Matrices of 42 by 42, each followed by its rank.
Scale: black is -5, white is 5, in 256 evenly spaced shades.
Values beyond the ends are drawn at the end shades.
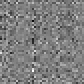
five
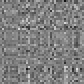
five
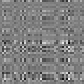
two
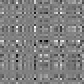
two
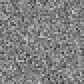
full rank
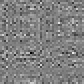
five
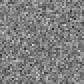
full rank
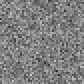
full rank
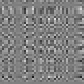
two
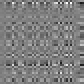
two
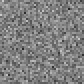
full rank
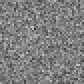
full rank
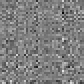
five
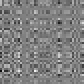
two
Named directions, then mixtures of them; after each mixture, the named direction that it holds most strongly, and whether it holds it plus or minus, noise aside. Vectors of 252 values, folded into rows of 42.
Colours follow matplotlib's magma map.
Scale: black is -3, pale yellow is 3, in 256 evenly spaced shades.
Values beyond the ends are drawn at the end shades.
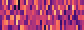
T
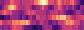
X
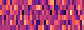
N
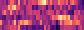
X, plus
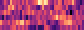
X, plus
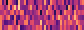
T, minus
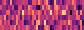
N, minus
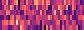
T, plus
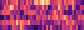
X, plus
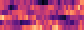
X, minus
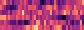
X, minus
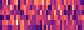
T, plus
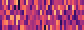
T, plus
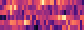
X, plus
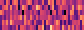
N, plus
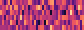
N, plus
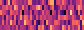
N, plus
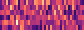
T, plus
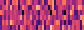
N, plus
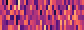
T, minus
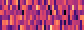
T, plus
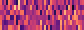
T, minus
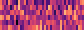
T, minus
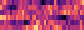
X, minus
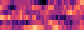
X, minus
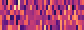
T, minus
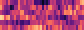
X, minus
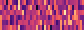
T, minus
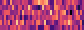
N, minus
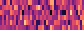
N, plus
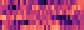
X, minus
